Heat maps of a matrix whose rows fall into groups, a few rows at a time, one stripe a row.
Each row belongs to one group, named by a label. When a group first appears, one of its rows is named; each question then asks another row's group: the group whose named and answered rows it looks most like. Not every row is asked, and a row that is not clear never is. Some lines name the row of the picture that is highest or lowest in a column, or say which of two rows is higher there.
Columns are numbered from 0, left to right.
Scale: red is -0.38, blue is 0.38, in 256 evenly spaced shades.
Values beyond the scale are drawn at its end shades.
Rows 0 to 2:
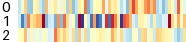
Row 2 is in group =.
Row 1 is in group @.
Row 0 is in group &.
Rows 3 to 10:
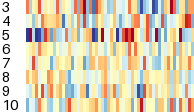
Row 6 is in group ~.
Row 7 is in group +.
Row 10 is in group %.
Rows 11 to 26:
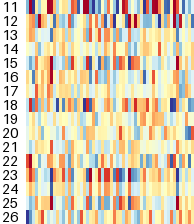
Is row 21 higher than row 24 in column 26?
Yes
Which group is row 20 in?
=
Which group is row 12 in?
~
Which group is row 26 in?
%
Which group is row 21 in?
@
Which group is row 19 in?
&
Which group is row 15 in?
@
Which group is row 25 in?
@
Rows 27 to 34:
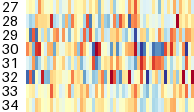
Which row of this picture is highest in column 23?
31
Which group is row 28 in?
@
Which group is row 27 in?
~
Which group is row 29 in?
&
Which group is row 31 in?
&
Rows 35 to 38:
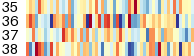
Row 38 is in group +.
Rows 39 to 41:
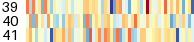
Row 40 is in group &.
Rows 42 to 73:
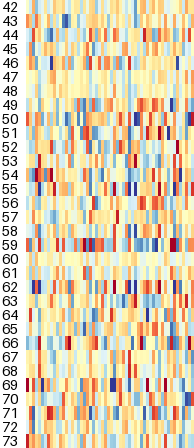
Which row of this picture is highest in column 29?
69
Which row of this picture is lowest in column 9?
55
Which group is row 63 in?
~
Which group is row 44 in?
+
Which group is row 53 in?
~
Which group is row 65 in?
&
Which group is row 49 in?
&
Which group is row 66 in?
%
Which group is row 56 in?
&
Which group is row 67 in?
~
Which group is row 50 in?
=
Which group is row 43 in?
=
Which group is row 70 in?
=
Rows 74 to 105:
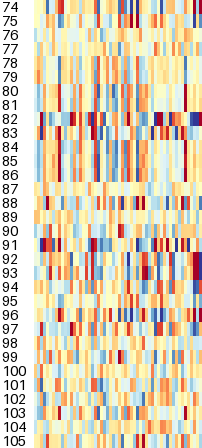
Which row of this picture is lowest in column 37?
93
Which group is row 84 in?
@
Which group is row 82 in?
=
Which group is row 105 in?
~
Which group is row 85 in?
@
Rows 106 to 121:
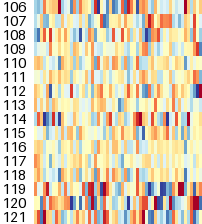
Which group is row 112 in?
=
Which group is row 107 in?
&
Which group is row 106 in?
@
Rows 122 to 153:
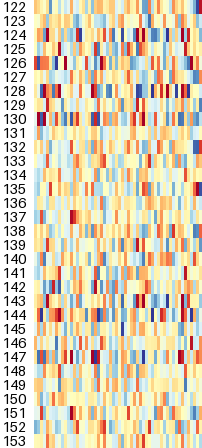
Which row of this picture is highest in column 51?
128
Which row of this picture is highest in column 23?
140
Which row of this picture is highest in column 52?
144
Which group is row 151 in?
=
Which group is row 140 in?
&
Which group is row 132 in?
=
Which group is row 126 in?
+
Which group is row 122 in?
=
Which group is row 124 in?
~
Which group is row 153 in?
~
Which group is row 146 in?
+
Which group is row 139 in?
~
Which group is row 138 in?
=
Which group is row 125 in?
@
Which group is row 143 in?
~
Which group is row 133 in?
%
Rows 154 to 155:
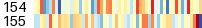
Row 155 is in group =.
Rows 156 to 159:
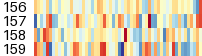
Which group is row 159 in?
%
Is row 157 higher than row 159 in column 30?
Yes
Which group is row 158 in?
+
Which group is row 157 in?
%
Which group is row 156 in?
=
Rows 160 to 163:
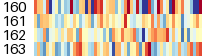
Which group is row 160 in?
=
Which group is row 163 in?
%
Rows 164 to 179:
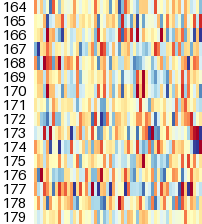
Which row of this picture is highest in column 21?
177
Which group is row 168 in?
+
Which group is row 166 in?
~
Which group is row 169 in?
~
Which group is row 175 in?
~
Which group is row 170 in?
~
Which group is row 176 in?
+
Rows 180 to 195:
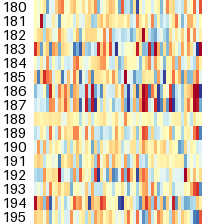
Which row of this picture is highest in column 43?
185
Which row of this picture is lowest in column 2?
181
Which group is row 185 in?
+
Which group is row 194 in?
%
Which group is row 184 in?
%
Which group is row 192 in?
@
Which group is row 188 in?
+
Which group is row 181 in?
+
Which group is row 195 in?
=
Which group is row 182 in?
~
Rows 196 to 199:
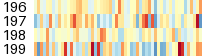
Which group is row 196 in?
%
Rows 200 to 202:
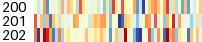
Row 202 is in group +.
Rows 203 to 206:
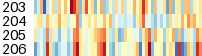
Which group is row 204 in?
~
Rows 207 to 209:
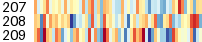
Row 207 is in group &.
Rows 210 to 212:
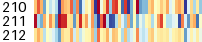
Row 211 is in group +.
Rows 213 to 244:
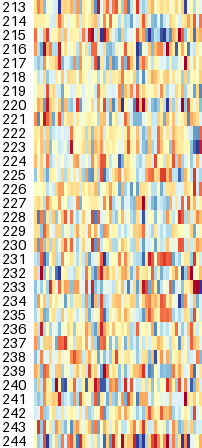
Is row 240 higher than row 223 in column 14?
Yes
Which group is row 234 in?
&
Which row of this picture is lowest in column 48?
215
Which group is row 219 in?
~
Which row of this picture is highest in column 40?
238
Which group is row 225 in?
&
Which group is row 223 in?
=
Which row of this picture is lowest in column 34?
220
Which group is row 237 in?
+
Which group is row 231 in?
&
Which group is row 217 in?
@
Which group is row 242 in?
&
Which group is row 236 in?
+
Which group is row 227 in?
~
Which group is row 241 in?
@
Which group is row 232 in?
+
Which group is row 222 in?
=
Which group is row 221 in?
+
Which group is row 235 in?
&
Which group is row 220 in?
~
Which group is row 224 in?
%
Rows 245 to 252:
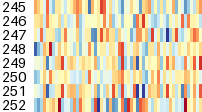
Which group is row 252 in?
@
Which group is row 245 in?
%
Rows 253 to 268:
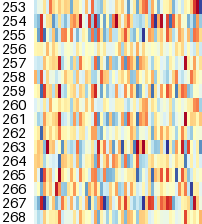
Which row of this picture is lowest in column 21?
263
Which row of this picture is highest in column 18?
267
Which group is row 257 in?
@
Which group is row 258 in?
+
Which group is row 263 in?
~
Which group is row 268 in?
@
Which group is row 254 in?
=
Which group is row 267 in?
&
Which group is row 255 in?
&
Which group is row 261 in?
@
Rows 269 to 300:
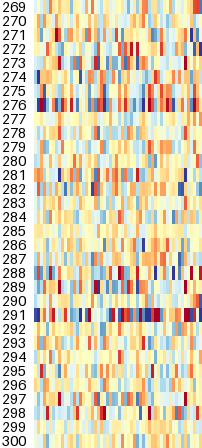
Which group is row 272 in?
~
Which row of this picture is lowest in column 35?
291
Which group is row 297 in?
@
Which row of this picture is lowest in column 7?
271
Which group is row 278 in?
@
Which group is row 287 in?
&
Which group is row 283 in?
@
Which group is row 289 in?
@
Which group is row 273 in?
@
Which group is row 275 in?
&
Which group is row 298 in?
%
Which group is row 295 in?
+
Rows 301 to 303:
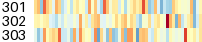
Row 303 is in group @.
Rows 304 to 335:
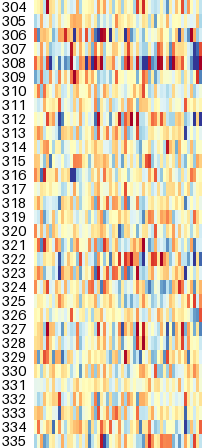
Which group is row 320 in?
%
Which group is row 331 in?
%
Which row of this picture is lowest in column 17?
306
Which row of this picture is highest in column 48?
306
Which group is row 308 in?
=
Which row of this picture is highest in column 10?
308
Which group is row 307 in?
=
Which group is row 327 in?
~
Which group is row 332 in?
@
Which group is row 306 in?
+
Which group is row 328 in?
~
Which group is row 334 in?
%
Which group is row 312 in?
~
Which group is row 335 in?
&
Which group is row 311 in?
@
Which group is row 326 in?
=
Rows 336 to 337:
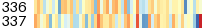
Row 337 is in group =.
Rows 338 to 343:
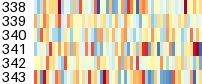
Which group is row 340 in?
+
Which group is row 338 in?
@
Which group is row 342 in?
~
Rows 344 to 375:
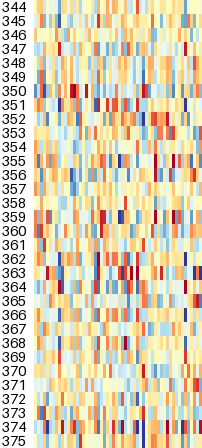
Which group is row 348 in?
&
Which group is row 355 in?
%
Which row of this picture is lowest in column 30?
368
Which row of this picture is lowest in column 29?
374
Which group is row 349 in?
&
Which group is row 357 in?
=
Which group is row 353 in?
=
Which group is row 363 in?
~
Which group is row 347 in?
@
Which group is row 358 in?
+
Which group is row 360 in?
+
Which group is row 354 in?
=
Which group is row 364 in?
@
